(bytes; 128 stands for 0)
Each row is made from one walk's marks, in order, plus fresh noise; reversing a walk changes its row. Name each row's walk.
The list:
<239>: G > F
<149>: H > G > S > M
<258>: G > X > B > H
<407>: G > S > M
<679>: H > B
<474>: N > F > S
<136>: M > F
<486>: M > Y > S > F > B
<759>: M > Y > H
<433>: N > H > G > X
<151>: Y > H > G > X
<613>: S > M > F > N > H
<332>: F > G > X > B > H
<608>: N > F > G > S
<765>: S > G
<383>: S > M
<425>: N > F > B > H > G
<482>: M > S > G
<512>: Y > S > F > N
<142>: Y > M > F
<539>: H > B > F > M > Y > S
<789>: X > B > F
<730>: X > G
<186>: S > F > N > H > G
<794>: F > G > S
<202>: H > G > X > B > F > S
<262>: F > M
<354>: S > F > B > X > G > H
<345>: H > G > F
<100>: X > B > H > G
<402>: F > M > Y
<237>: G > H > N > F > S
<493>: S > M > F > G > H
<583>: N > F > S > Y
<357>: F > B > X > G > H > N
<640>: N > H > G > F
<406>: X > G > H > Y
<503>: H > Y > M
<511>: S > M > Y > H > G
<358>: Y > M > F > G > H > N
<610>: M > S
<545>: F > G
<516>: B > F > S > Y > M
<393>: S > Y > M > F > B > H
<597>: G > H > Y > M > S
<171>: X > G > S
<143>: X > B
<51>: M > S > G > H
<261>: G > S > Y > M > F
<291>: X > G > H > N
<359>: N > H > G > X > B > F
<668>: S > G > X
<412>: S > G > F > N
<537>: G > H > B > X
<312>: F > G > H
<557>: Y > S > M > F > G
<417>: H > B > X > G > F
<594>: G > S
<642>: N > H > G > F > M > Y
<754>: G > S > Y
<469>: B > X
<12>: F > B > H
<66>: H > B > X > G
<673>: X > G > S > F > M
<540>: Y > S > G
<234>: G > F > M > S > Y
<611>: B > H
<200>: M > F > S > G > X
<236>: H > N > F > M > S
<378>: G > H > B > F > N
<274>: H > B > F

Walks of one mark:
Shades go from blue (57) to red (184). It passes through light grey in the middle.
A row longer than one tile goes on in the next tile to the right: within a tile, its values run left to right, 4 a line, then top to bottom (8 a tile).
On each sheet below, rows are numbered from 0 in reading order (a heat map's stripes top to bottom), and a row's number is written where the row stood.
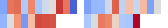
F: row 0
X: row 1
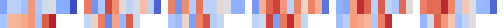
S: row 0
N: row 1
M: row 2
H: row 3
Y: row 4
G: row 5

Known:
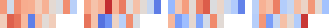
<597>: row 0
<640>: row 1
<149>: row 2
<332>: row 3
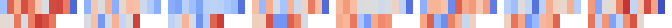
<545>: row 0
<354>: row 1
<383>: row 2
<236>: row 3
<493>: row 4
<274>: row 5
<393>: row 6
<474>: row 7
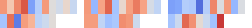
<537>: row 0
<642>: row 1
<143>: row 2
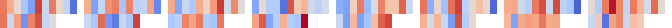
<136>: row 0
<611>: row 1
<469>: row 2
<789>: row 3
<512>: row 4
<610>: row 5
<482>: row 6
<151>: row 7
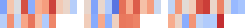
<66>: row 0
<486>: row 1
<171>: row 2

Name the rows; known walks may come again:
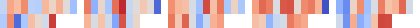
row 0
<332>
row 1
<610>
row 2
<261>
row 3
<794>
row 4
<512>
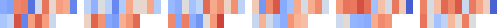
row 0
<679>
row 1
<393>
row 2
<516>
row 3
<358>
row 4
<312>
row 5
<608>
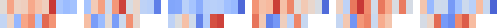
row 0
<668>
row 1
<149>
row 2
<383>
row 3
<640>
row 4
<151>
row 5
<613>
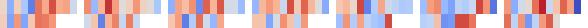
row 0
<486>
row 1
<433>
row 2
<417>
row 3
<202>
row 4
<258>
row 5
<262>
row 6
<474>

